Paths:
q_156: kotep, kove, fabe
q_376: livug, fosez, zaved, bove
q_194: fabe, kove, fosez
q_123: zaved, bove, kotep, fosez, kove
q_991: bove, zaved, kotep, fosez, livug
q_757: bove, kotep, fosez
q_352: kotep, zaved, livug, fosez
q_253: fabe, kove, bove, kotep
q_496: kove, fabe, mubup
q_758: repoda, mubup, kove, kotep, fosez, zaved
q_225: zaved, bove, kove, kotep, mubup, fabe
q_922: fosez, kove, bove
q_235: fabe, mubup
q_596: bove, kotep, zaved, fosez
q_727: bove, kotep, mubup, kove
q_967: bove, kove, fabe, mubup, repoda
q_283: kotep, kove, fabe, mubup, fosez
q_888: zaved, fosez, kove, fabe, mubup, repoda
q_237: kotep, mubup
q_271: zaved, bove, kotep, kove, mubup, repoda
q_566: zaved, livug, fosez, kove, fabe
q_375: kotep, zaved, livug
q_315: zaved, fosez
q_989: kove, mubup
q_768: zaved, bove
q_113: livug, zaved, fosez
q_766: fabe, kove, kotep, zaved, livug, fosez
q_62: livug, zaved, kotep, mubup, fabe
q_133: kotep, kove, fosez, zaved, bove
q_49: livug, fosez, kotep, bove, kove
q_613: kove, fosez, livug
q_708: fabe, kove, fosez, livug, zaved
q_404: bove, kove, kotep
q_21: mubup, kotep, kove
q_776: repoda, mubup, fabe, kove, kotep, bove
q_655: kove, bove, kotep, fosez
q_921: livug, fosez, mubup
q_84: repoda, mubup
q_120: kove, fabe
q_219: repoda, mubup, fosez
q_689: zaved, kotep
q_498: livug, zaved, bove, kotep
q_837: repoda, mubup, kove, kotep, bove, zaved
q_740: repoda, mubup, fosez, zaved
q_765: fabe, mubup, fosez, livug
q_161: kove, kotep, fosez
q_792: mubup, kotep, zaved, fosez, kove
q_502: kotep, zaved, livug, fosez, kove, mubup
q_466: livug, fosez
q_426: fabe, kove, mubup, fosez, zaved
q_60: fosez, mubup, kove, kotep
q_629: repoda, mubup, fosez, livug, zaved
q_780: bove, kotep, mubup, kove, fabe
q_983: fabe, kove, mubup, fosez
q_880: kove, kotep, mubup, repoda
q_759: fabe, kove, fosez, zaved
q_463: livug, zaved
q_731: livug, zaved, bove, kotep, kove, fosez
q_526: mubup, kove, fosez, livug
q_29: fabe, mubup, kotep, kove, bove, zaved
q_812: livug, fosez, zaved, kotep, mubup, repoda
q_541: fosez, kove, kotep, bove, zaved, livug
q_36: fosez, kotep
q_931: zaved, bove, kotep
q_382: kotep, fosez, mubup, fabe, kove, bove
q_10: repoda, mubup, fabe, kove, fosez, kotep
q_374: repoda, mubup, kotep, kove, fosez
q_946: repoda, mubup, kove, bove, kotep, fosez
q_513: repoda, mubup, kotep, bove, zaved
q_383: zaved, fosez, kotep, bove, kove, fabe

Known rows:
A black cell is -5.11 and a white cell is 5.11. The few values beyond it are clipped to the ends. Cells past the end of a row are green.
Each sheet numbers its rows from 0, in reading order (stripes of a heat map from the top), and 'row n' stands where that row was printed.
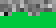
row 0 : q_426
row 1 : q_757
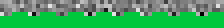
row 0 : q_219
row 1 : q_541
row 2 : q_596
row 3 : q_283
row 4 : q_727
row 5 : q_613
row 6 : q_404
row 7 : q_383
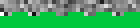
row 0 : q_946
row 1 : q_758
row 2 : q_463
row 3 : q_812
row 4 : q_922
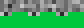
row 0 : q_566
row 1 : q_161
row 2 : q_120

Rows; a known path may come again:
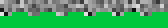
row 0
q_776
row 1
q_235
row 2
q_921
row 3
q_837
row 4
q_283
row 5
q_513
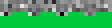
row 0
q_541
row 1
q_21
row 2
q_759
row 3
q_757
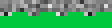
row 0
q_194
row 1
q_991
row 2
q_613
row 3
q_123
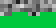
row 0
q_812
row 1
q_156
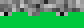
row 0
q_426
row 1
q_352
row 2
q_253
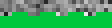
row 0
q_120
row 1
q_375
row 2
q_219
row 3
q_374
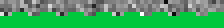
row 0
q_983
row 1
q_376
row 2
q_404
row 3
q_498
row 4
q_922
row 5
q_526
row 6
q_225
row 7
q_84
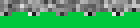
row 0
q_731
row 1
q_758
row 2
q_931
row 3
q_29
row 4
q_10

